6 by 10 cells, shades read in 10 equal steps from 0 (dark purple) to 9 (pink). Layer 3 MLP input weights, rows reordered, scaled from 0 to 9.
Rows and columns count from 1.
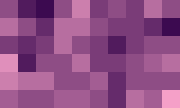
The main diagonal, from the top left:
4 4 3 4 4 4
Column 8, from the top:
3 3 3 4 4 6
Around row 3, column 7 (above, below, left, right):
3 3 3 3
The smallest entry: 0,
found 2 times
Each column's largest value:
8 6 6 6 7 5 4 6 6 9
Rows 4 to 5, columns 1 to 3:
8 1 4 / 7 6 6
